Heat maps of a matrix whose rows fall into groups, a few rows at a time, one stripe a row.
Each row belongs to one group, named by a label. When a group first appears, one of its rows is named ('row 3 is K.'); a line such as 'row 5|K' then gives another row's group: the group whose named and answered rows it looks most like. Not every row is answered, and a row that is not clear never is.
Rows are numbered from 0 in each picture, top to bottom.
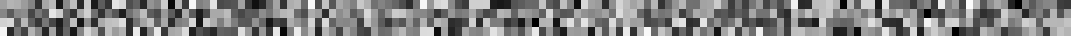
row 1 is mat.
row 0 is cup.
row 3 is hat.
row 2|cup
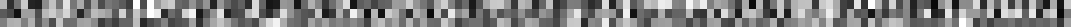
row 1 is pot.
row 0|pot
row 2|mat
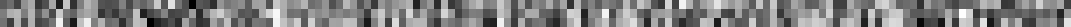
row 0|hat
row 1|mat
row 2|mat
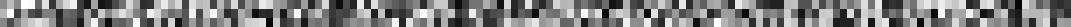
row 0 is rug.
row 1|cup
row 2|hat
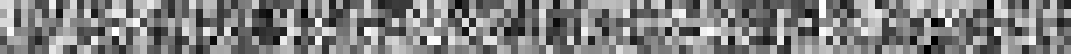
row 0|cup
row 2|pot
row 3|cup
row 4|pot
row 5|mat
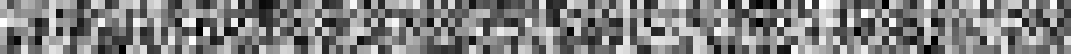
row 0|pot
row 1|cup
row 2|pot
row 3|hat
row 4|pot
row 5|mat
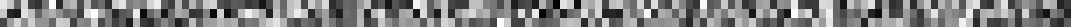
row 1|hat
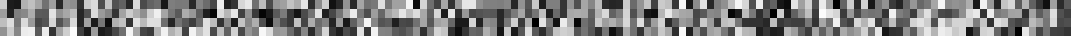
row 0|hat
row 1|pot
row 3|rug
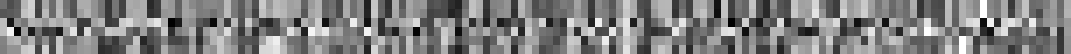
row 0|mat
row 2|pot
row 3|cup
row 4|mat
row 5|mat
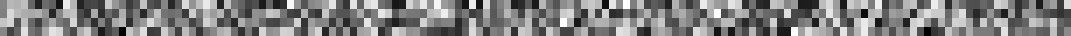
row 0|cup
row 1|rug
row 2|cup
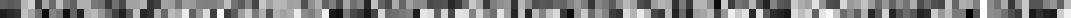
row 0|mat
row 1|hat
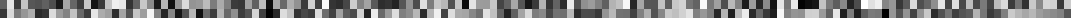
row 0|cup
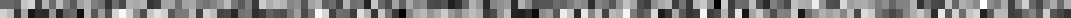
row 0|mat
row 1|cup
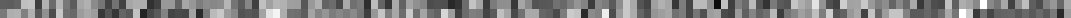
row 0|mat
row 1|mat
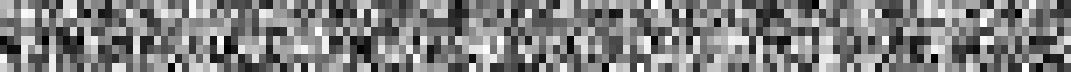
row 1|rug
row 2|mat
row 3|cup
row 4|hat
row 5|hat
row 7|cup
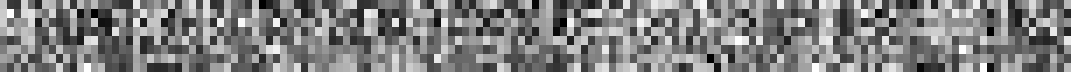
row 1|cup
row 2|hat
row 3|cup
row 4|hat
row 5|mat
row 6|pot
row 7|mat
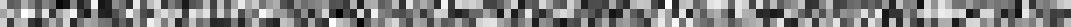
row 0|hat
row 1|rug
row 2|pot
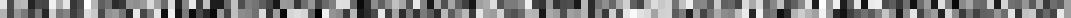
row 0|pot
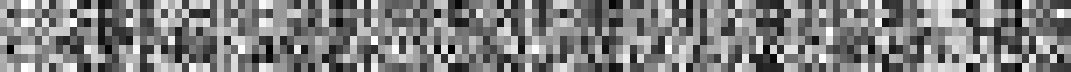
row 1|hat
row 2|rug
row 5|hat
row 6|pot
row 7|rug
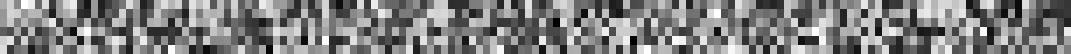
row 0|rug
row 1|rug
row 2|cup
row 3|mat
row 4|cup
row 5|hat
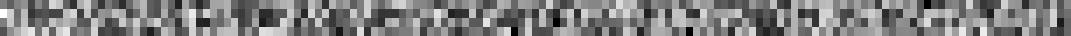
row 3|rug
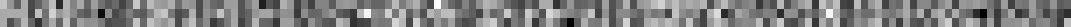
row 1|rug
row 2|pot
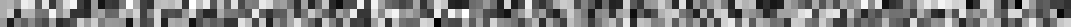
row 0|rug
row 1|pot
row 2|hat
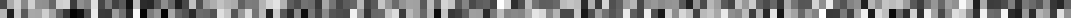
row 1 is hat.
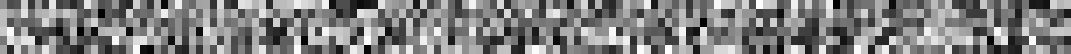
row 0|hat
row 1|rug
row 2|hat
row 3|cup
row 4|cup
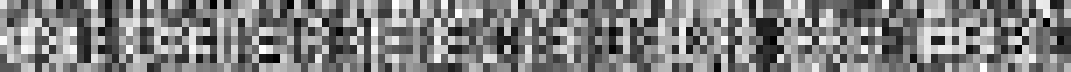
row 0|hat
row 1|hat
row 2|pot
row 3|rug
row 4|pot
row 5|rug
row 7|mat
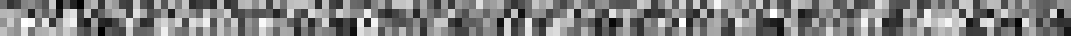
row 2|rug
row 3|rug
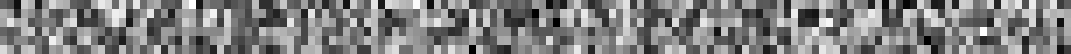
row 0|pot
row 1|cup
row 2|cup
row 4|mat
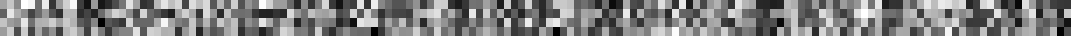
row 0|rug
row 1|cup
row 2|rug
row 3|pot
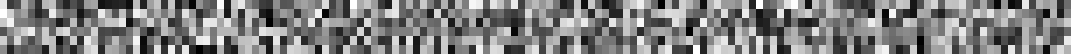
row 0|hat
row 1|pot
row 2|cup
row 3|rug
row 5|hat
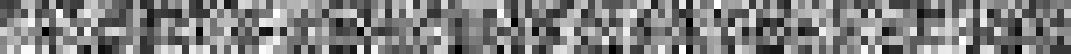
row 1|mat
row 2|rug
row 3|cup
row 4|mat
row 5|rug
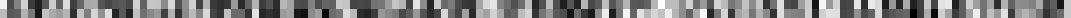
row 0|pot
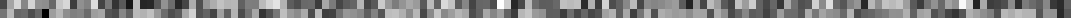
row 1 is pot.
